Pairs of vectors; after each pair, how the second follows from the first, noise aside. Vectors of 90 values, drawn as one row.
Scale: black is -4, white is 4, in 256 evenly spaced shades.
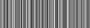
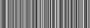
wrapped around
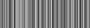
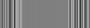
partly zeroed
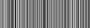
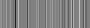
partly zeroed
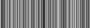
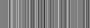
partly zeroed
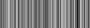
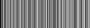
shuffled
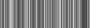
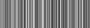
shuffled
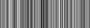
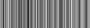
shuffled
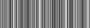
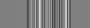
partly zeroed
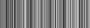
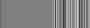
partly zeroed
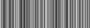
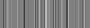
partly zeroed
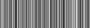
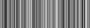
shuffled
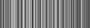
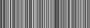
shuffled
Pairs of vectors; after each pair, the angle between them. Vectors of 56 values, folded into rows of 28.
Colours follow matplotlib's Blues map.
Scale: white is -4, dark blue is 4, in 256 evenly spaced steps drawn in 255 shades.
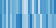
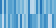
partly aligned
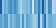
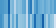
orthogonal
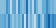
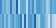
nearly opposite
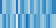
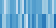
partly opposed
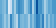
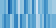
nearly opposite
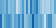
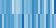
partly aligned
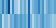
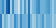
nearly parallel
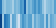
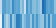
nearly opposite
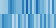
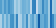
partly opposed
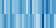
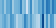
nearly parallel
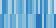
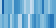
orthogonal
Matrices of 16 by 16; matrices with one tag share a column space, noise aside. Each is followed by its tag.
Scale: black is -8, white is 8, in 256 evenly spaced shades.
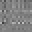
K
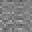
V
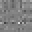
K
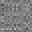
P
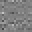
V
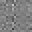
P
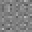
P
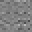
V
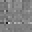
K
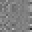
P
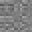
P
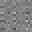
V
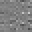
V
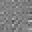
V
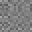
P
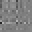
K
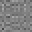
P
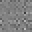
V
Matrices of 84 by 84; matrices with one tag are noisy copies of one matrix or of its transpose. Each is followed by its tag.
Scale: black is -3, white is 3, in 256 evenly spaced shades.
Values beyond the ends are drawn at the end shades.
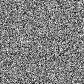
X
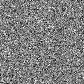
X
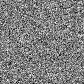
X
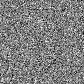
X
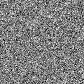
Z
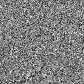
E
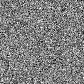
X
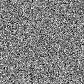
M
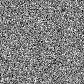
X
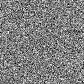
M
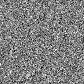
E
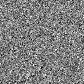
E
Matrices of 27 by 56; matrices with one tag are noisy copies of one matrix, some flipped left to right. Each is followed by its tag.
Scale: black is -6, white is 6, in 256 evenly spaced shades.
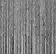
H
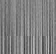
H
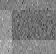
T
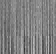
H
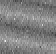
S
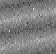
S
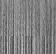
H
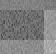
T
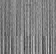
H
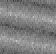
S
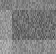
T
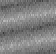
S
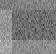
T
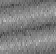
S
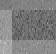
T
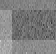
T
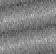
S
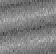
S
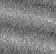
S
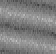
S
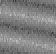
S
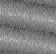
S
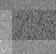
T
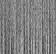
H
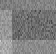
T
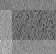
T
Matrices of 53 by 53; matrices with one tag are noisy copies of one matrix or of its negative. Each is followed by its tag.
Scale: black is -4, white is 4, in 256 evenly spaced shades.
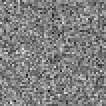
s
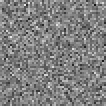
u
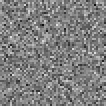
u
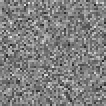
u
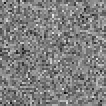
s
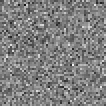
u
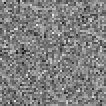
s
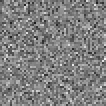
u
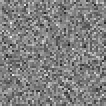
u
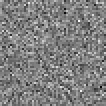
u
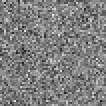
s
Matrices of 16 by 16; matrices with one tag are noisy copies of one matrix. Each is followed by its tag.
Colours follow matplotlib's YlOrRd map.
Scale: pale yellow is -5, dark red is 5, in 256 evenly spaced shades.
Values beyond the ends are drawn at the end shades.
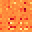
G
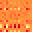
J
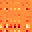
J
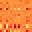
J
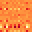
J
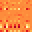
J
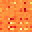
G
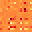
G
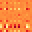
J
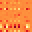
J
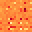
G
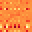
J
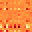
J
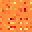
G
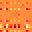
J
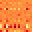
J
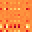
J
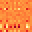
J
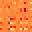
G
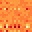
J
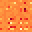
G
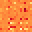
G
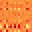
J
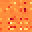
G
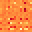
G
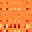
J
